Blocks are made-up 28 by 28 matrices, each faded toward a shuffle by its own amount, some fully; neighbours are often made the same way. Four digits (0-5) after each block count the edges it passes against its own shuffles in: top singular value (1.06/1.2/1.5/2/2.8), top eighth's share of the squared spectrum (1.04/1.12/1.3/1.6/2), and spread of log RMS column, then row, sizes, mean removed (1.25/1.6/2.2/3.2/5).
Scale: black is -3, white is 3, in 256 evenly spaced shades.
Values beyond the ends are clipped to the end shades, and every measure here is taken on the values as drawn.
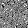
0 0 0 0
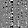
3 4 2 0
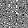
2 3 1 0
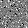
0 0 0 0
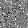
1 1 0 0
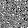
0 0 0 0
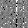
3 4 2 0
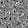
1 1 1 0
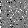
2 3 1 0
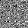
1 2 0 2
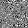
2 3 0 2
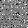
2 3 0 1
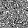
1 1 0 1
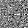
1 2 0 2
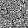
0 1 0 0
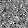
1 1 0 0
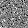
0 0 0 0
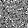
0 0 0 0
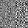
3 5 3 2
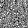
1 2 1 0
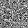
1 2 0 0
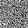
2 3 1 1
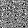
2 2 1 1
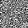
2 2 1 1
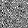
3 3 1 0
